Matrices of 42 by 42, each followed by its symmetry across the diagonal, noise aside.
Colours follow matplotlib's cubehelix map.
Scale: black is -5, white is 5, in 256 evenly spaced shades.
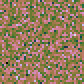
neither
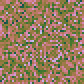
symmetric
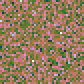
symmetric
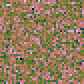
neither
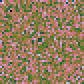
symmetric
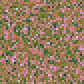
neither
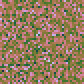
neither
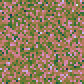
neither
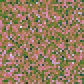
neither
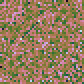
symmetric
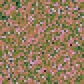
symmetric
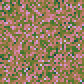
symmetric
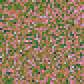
neither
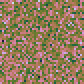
neither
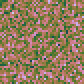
symmetric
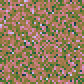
symmetric
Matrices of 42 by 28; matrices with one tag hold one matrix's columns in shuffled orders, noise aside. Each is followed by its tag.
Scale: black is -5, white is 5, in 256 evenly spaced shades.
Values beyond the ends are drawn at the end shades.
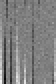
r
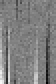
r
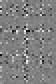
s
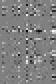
s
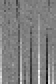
r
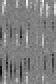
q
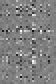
s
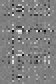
s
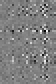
s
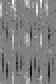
q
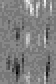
q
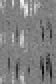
q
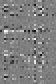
s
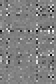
s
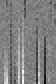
r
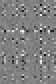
s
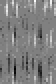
q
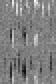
q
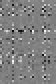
s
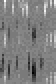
q
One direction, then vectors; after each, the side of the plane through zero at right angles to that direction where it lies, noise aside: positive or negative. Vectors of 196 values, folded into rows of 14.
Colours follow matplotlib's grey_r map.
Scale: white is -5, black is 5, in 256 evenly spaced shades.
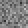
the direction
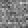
negative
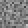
positive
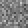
negative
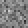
negative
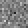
negative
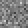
negative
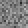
positive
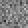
positive
